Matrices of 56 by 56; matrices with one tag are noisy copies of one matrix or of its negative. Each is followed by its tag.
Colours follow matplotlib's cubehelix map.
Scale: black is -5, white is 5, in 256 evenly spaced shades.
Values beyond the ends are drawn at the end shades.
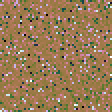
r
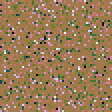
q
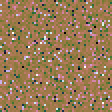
q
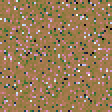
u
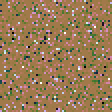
q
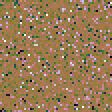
r
